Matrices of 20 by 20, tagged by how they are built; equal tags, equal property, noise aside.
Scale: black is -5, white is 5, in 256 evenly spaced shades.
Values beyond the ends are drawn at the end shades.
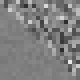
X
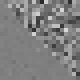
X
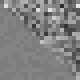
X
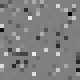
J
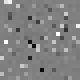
J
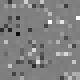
J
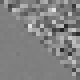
X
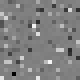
J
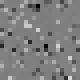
J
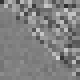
X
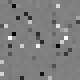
J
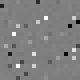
J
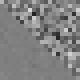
X
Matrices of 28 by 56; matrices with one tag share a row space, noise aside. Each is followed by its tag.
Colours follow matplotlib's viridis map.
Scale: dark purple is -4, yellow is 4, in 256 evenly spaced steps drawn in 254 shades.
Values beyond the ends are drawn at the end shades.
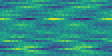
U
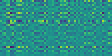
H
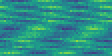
U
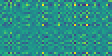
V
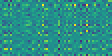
V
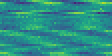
U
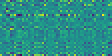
H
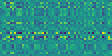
H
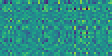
V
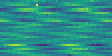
U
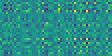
V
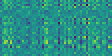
V
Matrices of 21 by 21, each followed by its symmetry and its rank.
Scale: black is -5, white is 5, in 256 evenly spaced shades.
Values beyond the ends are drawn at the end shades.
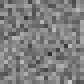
neither, full rank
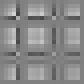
symmetric, rank one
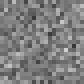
neither, full rank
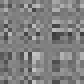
antisymmetric, rank two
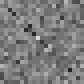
symmetric, full rank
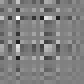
symmetric, rank one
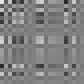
symmetric, rank one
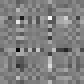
antisymmetric, rank two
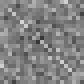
symmetric, full rank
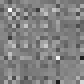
symmetric, rank three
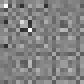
symmetric, rank three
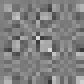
symmetric, rank three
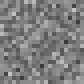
symmetric, full rank
